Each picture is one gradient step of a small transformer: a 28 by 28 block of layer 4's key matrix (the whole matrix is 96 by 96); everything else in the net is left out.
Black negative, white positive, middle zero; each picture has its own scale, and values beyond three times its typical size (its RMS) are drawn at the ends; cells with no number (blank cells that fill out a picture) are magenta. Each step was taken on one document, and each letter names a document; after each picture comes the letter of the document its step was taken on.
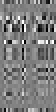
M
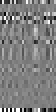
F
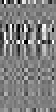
M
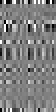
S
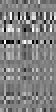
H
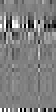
F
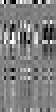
M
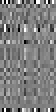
M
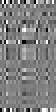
M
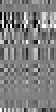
S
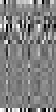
F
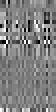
F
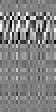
H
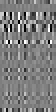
H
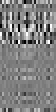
H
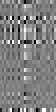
H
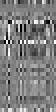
F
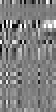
S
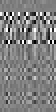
H
